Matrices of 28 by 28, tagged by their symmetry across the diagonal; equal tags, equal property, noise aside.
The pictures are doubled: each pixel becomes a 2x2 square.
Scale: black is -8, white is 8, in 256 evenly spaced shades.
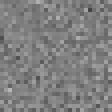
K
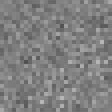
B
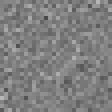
B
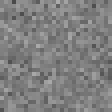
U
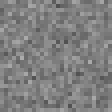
U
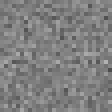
U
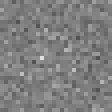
U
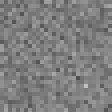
B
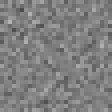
K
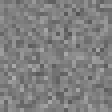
K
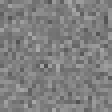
U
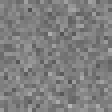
U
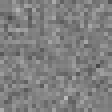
K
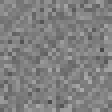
B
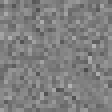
K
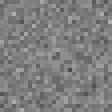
B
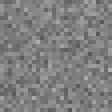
K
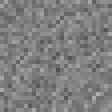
B
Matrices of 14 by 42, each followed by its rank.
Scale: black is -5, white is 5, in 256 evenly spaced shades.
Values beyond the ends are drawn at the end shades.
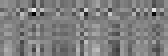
two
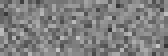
full rank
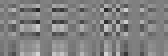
one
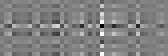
one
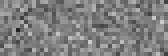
full rank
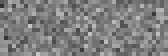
full rank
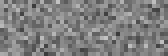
full rank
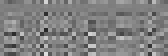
two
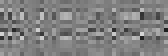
two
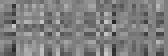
two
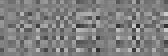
two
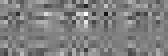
two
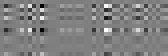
one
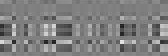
one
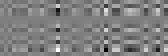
one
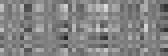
two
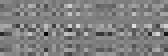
two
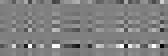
one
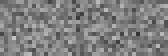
full rank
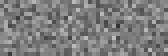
full rank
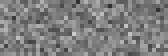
full rank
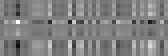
one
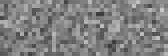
full rank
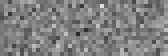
full rank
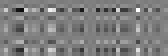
one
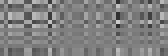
one
